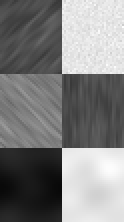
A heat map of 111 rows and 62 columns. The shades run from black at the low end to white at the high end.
The table splits into 3 rows of 2 panels. Panel 1,1: low, slanting up to the right, faint in contrast. Panel 1,2: very high, fine-grained, faint in contrast. Panel 2,1: middling, slanting down to the right, faint in contrast. Panel 2,2: low, streaked downward, faint in contrast. Panel 3,1: very low, smooth, faint in contrast. Panel 3,2: very high, smooth, faint in contrast.
